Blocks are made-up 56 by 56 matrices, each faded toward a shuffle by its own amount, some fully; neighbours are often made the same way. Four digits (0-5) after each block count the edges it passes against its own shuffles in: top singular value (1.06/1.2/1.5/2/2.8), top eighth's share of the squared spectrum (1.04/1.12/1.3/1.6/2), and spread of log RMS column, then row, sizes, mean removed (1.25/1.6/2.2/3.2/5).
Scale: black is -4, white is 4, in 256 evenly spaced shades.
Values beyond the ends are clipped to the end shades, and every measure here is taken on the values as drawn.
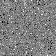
0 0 0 0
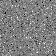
0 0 0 0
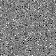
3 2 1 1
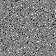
0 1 0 0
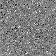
2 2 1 0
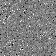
0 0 0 0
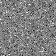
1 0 0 0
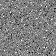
0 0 0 0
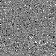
3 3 1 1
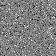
0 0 0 0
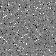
0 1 0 0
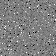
0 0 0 0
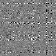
2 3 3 3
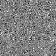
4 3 1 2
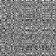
4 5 3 3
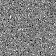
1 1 0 0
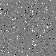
2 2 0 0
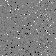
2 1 0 0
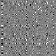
4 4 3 2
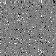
3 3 1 1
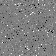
2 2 0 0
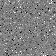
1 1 0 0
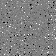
3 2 1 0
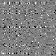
4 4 2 2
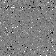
2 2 1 1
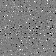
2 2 0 1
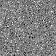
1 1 0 0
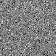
2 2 0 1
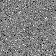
1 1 0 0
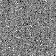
2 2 0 0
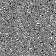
2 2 0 0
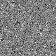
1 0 0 0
